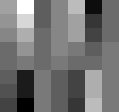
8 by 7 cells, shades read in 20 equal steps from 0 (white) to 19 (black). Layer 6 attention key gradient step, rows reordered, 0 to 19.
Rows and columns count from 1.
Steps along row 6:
up down up up down up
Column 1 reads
7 8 9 11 11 12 13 14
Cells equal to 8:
2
